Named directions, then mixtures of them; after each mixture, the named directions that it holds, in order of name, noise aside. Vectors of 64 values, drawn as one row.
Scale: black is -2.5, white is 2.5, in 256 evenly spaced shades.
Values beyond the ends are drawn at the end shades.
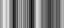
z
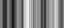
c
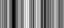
c, z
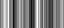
z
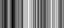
c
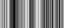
c, z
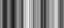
c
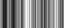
c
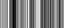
c, z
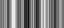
c, z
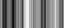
c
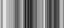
c, z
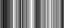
z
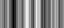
c, z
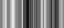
c
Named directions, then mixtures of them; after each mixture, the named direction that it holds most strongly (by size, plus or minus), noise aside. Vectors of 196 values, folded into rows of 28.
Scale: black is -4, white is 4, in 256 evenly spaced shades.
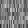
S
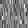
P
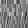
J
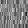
J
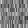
S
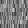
S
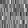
P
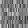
S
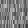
S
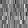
P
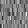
J
